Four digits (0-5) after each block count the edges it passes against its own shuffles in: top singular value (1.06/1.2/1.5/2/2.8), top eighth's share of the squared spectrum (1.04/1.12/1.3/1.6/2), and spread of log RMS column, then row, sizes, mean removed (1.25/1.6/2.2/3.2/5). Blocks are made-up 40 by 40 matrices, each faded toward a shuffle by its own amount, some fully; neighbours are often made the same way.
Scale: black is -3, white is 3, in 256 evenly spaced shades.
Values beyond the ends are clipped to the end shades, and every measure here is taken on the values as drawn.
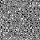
3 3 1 1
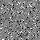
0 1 0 0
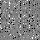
3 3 2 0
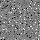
1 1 0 0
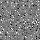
2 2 0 0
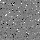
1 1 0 0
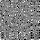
3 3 1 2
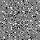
3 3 1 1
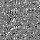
3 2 1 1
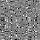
4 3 2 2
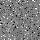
0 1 0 0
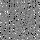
3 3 1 0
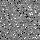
1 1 0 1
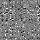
3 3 2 1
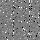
3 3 1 0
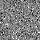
2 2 0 0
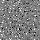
2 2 0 0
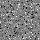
1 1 0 0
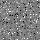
1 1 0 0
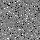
0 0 0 0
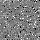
1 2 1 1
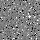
0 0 0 0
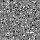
2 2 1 0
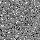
0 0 0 0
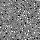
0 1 0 0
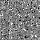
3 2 0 1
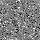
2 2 0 0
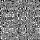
3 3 2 2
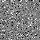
2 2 1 1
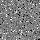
0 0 0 0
